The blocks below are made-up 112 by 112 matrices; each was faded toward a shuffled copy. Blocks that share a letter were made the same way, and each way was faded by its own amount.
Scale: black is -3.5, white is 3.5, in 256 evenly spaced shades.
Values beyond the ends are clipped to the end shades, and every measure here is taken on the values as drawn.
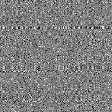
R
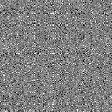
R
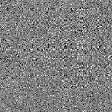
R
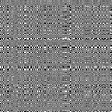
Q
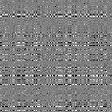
Q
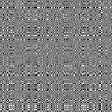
Q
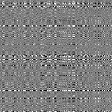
Q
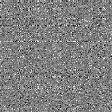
R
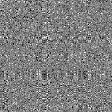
R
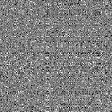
R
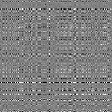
Q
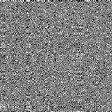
R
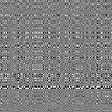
Q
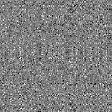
R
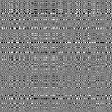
Q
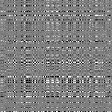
Q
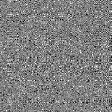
R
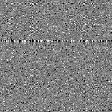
R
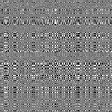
Q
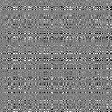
Q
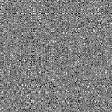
R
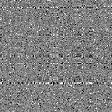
R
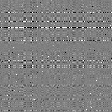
Q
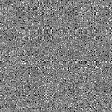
R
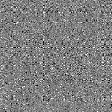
R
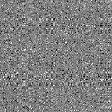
R
